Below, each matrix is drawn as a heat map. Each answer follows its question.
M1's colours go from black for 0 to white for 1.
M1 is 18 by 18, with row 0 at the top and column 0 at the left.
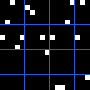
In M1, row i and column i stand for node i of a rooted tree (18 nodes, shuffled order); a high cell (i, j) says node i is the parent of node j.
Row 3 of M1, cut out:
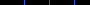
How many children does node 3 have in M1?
0
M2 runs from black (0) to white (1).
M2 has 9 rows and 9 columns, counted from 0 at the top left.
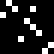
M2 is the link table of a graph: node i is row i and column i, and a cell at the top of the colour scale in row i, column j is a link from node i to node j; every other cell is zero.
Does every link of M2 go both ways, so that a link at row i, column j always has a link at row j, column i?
no
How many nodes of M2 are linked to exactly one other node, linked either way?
2
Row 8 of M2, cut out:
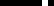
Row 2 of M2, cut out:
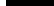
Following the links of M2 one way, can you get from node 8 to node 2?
no
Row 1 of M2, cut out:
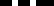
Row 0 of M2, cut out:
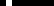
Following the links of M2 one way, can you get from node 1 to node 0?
yes
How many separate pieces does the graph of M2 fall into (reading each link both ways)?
2
